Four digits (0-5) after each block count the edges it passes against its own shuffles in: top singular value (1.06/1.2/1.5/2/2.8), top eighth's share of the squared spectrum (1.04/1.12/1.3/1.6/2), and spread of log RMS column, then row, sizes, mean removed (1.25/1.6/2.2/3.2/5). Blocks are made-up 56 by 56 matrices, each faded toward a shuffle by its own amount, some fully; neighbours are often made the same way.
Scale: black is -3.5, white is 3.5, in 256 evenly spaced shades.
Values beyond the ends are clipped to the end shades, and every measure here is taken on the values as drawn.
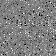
2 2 0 0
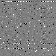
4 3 1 2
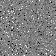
2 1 1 0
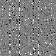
4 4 2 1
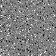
2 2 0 0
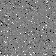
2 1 0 0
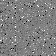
2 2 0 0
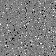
2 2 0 0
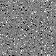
2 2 1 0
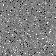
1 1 0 0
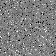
0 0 0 0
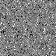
2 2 0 0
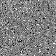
3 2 0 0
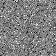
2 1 0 0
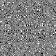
3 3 1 1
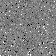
0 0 0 0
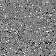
2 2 0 1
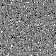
1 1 0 0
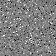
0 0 0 0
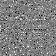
3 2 0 1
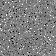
0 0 0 0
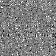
3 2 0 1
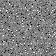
0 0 0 0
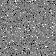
2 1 0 0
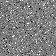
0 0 0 0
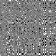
4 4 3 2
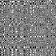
4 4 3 3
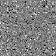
3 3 1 1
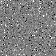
3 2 0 1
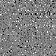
3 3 1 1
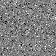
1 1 0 0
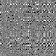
4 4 2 3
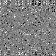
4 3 1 2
